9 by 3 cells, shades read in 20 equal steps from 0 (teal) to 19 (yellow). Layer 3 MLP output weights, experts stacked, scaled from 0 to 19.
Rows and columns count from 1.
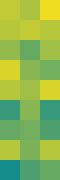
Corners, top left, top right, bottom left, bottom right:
15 19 0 7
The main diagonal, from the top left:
15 15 12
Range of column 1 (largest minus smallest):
17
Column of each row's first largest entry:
3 2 3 1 3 2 2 1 3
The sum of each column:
95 89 99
